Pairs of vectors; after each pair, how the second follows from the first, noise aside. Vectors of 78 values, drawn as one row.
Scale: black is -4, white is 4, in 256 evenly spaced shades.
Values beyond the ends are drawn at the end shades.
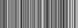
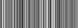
shuffled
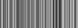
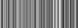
negated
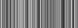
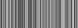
negated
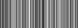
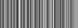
shuffled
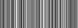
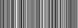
copied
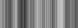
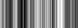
scaled up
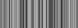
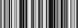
scaled up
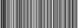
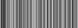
copied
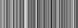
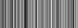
negated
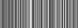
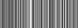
copied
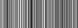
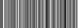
shuffled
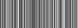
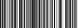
scaled up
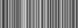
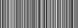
shuffled
